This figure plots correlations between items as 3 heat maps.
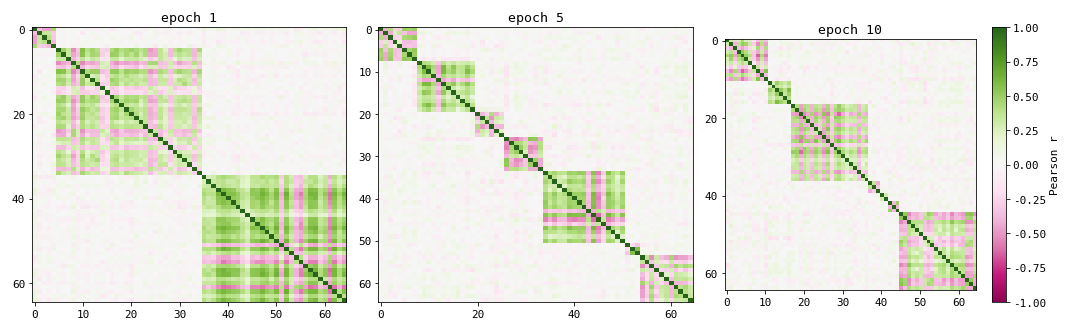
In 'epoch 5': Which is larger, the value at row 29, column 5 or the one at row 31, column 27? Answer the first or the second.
the first
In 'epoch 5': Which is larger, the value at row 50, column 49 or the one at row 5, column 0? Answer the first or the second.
the second
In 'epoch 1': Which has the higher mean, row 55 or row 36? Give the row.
36
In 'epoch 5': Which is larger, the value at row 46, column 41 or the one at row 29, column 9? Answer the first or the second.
the second
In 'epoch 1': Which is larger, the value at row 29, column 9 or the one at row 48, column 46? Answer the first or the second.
the second
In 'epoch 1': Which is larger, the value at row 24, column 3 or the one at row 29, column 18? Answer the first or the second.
the second
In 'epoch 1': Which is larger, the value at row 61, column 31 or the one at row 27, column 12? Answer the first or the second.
the second
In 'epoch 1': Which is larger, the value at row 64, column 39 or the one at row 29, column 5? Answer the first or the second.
the first
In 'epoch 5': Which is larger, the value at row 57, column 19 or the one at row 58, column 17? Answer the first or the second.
the second
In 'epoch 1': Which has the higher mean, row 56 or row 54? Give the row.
56
